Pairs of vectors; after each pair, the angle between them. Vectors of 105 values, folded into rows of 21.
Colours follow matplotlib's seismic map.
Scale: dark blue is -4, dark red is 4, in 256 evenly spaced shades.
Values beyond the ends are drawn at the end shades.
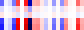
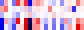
nearly parallel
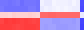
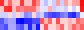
nearly opposite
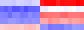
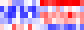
nearly parallel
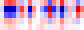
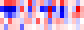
nearly parallel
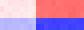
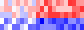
nearly parallel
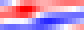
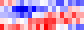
nearly opposite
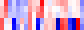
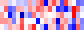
partly aligned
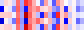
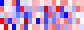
partly opposed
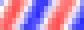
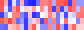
orthogonal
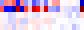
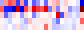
nearly parallel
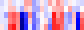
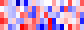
partly opposed
